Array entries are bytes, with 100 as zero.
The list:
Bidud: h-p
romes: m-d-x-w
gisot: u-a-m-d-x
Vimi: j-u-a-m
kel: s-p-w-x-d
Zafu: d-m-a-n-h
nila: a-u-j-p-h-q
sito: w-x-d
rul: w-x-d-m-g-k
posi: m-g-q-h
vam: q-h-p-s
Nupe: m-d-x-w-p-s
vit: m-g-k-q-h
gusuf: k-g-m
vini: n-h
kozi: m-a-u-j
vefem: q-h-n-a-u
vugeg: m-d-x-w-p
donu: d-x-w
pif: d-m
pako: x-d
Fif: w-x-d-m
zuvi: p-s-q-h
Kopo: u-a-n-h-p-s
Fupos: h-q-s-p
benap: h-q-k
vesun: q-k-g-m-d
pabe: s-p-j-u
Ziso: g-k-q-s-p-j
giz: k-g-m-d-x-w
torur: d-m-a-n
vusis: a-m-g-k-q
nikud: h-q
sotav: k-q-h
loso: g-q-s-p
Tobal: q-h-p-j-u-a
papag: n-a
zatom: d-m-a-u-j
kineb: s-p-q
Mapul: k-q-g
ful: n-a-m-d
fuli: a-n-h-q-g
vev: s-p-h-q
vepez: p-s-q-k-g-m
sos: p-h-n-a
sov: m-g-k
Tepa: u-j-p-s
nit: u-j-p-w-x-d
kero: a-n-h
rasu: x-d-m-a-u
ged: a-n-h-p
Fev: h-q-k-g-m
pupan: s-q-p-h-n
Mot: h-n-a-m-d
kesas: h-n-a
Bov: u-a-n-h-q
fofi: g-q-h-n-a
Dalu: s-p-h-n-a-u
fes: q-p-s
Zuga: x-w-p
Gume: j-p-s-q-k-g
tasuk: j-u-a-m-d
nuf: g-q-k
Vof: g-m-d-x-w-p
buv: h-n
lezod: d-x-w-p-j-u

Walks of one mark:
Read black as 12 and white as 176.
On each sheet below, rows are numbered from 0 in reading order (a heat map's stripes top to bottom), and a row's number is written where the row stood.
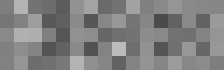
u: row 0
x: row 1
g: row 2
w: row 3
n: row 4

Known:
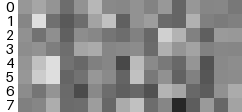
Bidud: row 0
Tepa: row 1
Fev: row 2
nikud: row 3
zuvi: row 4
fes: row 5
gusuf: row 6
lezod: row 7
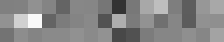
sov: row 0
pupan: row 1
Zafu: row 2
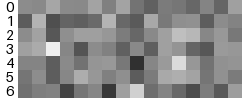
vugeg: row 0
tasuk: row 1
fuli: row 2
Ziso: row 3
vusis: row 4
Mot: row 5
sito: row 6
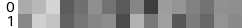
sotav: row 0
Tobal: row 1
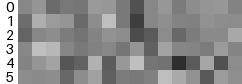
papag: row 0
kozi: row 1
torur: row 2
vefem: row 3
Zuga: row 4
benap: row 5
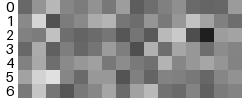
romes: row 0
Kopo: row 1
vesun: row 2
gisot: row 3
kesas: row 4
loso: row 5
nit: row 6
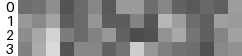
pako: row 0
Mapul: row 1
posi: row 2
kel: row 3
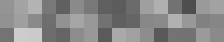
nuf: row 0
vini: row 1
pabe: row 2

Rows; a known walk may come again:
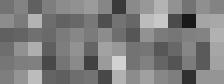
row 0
ful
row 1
vesun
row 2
pif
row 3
donu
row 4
sito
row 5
vepez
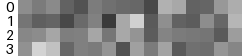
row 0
gusuf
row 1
Fif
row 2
Nupe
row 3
Tobal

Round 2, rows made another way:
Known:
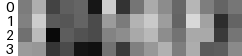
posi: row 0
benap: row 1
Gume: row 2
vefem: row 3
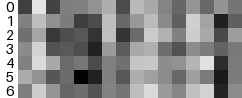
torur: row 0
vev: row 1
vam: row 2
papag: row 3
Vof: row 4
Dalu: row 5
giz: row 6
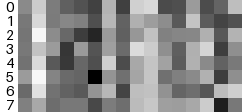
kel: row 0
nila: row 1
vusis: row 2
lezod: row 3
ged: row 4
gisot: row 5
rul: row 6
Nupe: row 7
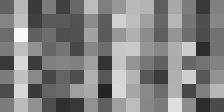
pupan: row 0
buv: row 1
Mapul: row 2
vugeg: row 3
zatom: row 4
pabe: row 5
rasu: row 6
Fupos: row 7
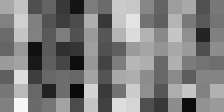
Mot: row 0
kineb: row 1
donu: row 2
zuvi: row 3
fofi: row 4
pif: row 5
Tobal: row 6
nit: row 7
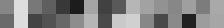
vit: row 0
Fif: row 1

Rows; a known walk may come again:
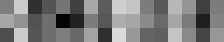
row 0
nuf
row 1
Dalu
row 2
kozi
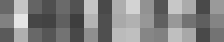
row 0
Bidud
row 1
vini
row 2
Zuga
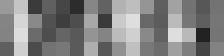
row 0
kesas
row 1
kineb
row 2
Fev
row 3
fes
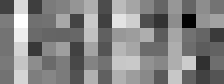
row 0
torur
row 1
nit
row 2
fuli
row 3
Tepa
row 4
vugeg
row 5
nila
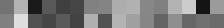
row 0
vepez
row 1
kero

